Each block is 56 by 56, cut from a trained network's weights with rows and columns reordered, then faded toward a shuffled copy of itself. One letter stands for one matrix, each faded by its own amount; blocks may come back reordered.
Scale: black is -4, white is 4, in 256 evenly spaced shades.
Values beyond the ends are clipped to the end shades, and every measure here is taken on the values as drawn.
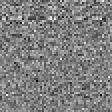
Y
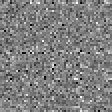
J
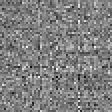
Y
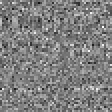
Y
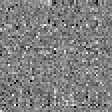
J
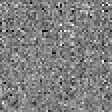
J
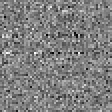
Y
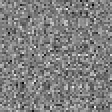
Y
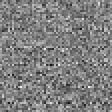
Y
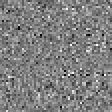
J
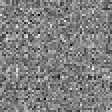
Y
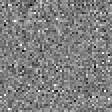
J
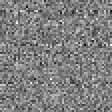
Y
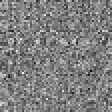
Y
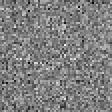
Y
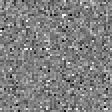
J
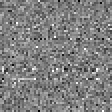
J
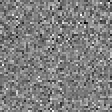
Y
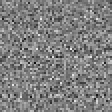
Y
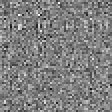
Y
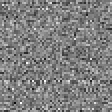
Y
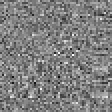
Y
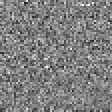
Y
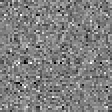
J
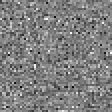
J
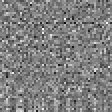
Y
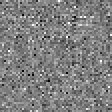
J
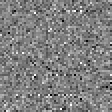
J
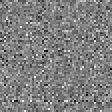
J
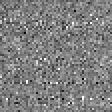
J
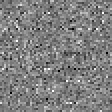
J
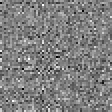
Y
